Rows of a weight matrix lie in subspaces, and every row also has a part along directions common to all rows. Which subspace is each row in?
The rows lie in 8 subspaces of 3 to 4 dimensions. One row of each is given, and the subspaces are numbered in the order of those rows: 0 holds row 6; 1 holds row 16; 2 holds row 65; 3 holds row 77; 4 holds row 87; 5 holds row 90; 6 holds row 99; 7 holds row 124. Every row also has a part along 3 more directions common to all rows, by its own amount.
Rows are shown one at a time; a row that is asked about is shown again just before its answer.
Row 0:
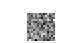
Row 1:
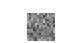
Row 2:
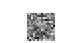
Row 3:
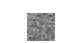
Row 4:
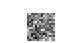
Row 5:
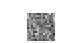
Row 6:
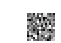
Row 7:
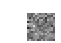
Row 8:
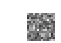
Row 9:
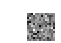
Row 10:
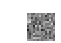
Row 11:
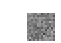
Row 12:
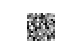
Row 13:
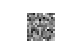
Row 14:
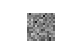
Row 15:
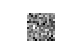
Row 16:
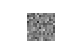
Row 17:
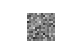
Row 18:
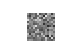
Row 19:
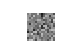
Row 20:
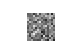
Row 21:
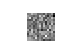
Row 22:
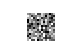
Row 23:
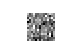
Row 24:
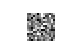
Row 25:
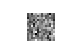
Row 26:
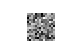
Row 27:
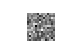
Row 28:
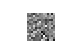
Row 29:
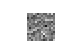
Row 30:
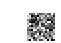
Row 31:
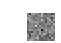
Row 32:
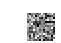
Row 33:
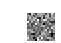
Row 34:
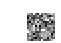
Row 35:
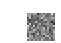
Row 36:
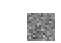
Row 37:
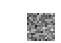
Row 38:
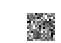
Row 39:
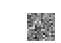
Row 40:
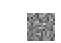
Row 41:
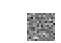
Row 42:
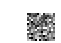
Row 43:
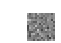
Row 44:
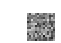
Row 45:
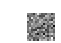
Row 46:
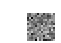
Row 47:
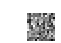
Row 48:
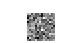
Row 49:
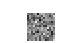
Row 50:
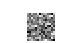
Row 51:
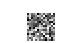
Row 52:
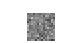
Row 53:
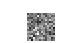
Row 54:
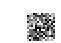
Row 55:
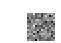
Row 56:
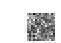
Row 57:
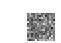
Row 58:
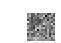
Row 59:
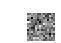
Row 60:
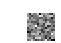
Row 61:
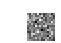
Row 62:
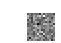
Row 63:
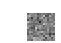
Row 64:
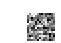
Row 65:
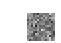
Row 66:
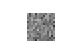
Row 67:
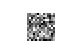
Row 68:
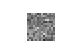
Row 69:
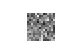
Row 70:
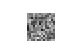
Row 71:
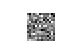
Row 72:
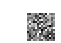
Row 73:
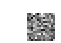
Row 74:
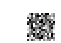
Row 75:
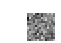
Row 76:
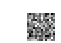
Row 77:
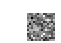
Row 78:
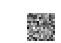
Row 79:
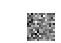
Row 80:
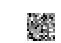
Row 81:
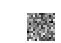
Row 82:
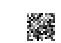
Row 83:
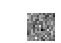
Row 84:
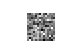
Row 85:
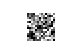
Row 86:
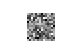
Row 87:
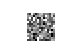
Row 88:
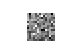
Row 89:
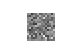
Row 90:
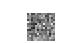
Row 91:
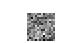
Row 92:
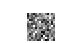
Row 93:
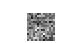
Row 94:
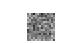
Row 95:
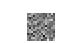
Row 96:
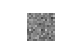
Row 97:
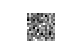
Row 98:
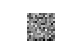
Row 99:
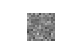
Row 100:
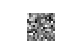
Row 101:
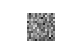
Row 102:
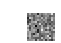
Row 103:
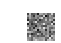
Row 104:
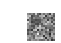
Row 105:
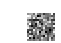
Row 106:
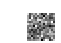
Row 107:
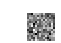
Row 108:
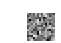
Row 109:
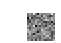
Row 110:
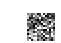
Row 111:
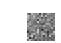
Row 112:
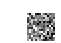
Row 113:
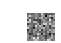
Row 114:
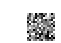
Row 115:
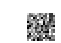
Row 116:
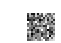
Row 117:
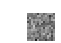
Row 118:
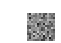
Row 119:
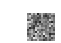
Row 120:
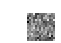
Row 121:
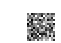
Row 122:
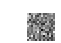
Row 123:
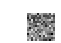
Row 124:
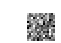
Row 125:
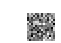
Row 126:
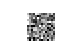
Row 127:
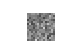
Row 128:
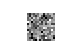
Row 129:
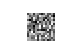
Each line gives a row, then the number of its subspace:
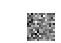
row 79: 2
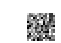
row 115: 7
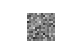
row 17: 2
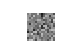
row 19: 1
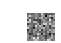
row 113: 0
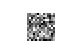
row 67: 4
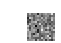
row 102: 3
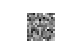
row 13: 0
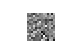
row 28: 5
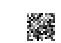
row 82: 7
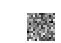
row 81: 1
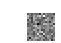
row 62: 2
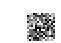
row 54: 2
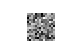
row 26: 4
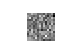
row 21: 0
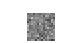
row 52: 3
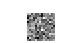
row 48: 4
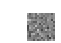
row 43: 3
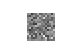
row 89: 5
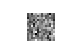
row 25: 2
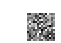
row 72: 4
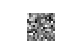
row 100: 5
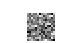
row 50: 6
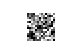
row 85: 4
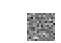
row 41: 1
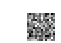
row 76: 0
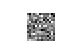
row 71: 0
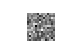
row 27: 5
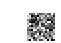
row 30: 6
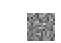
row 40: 1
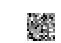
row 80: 7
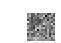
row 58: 6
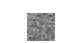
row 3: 6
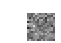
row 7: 4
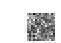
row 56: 2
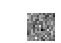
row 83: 0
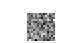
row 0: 1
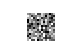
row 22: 7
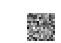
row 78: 6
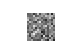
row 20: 5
